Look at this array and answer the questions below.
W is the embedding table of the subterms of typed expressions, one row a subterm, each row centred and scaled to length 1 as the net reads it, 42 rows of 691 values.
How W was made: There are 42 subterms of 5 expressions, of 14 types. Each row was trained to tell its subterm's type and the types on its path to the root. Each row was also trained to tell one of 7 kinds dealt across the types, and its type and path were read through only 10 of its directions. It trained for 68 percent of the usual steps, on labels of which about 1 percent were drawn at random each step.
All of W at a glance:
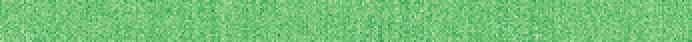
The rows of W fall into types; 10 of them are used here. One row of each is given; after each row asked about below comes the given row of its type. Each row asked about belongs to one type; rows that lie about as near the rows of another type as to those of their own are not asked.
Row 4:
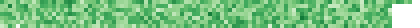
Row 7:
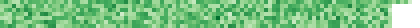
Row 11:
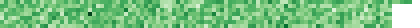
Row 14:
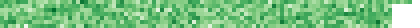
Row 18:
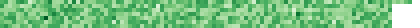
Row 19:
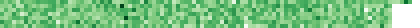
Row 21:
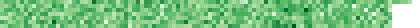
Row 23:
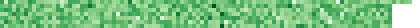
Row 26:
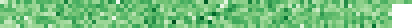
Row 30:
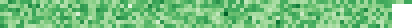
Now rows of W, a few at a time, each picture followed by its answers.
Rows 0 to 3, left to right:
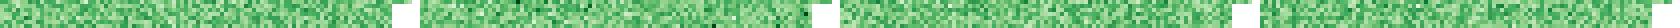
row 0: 23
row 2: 26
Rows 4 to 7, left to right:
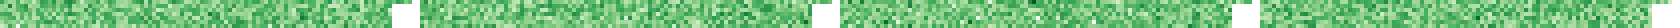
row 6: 19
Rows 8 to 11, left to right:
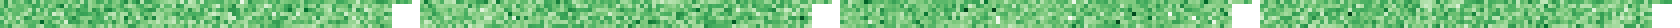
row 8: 11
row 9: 26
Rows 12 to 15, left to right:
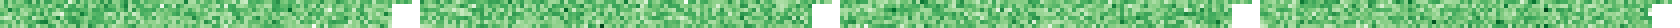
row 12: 11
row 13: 14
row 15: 4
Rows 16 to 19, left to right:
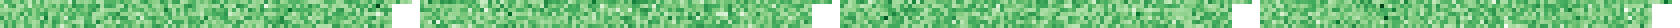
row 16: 21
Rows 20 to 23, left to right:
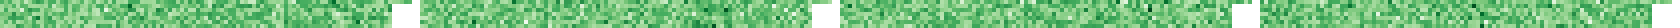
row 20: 19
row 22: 4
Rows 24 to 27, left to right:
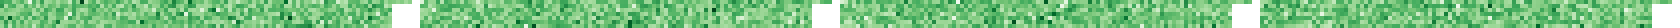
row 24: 21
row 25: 18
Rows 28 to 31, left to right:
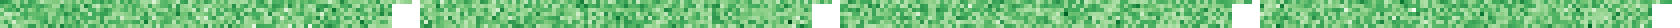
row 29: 18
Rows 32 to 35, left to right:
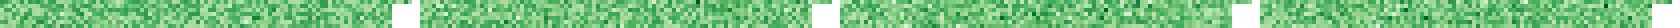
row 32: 26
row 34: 11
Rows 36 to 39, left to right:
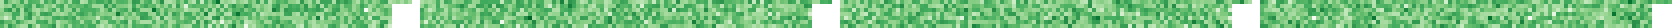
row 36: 7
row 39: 18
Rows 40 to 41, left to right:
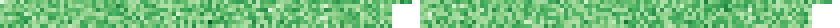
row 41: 19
